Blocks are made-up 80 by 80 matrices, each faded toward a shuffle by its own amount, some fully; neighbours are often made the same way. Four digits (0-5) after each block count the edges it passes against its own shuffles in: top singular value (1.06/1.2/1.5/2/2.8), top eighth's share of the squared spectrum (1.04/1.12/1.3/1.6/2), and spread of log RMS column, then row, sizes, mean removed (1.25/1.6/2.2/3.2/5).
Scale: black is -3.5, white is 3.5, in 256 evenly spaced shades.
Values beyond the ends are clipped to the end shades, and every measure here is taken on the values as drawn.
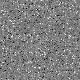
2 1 0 0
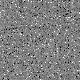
3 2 0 0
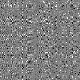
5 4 3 2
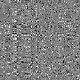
4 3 2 2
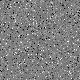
0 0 0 0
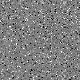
3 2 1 1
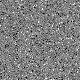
0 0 0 0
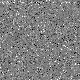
1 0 0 0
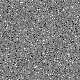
0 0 0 0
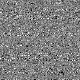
1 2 0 3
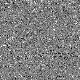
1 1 0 2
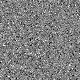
1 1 0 0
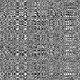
5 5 3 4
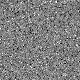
1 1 0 0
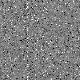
2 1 1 0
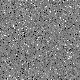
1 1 0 0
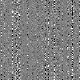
3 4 4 0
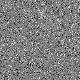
1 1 1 0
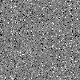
2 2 2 0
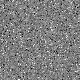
0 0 0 0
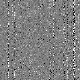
3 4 3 0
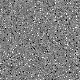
2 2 1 0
